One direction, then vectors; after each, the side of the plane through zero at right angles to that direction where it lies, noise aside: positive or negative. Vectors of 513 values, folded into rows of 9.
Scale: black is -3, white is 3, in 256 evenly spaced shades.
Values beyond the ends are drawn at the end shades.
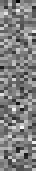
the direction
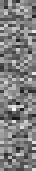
positive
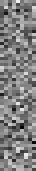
negative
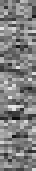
positive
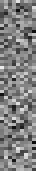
negative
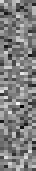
negative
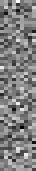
negative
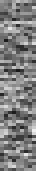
negative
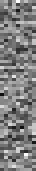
negative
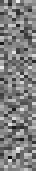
negative
